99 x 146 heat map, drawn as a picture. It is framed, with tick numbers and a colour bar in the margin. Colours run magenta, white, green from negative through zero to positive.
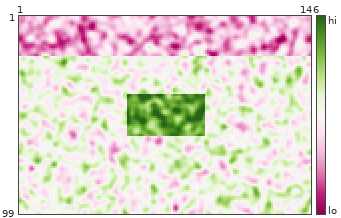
An odd patch, higher than its surroundings, sits in the centre. The bottom part is higher, past a seam about 20% of the way down. The ninth with the highest average is the centre. No regular stripes run through it.
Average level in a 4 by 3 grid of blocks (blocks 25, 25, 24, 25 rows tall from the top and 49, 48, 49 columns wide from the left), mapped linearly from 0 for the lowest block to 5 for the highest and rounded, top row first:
0 0 0 | 3 5 3 | 3 5 3 | 3 3 3
